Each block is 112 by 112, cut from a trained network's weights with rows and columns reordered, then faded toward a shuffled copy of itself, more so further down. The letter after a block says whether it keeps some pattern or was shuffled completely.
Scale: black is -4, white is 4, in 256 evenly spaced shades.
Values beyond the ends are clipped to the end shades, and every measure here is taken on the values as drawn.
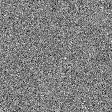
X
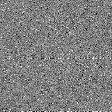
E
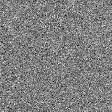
E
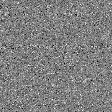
E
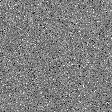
X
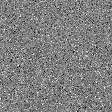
X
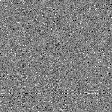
E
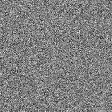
E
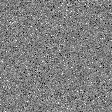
X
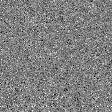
E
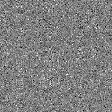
E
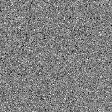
E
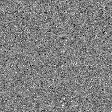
E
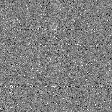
E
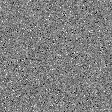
X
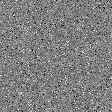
X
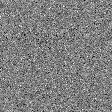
X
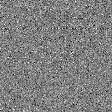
E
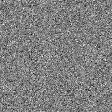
E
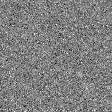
E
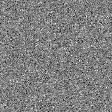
E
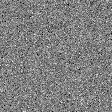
X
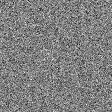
X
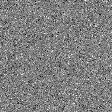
E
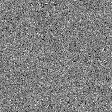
E
